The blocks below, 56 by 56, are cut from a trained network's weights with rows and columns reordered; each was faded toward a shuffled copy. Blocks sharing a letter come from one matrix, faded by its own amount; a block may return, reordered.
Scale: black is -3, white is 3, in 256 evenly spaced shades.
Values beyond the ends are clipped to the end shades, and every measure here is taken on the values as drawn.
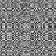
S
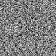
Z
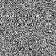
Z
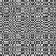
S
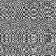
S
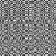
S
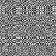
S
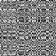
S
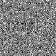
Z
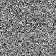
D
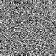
D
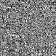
Z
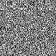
D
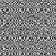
S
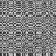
S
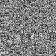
Z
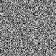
Z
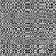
S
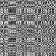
S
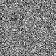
D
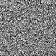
D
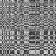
S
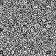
Z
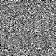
Z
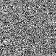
D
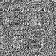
Z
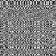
S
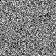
Z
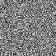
Z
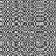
S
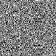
Z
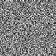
Z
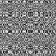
S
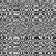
S
